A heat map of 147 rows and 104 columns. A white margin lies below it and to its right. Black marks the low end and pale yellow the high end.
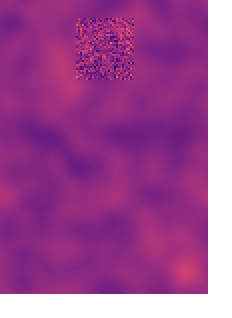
Odd rows or columns: none. Roughest part: top middle. Odd patch: rougher, in the top middle.
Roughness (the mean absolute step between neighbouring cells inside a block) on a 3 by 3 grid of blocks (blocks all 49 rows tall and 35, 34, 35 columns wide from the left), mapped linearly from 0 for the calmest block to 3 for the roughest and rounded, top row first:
0 3 0
0 0 0
0 0 0
